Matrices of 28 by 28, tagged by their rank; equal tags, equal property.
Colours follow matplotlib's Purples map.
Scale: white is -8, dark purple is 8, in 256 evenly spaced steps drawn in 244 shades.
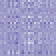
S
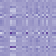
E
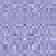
S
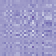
S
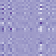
E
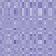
E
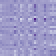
E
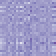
S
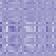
E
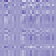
E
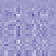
S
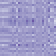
E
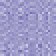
S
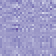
S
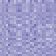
S
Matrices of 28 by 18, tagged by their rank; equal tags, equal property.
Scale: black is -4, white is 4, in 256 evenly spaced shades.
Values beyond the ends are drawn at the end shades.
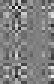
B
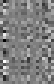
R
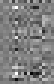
R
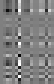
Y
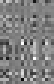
B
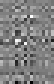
R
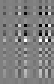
Y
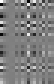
Y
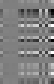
Y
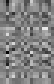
B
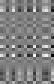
Y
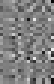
R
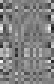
B
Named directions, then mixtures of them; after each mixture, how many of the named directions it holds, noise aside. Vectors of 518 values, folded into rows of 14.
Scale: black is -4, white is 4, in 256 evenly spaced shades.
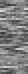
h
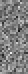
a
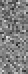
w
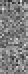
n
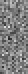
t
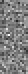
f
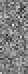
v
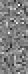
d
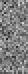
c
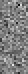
three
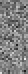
three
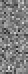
three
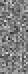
two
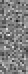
one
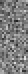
two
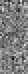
two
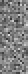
three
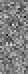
one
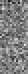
one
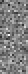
one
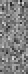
three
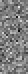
two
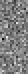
three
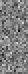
two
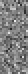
two
